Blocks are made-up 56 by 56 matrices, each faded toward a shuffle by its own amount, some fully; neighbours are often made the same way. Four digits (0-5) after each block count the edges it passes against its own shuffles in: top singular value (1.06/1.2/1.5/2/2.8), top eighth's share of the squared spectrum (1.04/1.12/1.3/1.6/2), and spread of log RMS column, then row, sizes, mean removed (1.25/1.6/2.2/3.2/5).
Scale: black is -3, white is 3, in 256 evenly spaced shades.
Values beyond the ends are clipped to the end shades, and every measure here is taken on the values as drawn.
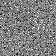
0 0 0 0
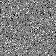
2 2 0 0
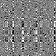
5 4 3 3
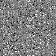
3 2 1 0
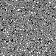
0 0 0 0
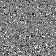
1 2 0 2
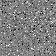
0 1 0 0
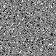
0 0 0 0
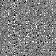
3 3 2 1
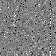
3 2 1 0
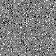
3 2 1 0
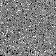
2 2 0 0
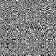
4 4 2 2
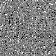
2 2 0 1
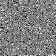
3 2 0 1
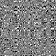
4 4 2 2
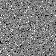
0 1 0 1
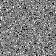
0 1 0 0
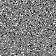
0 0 0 1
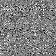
1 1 0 2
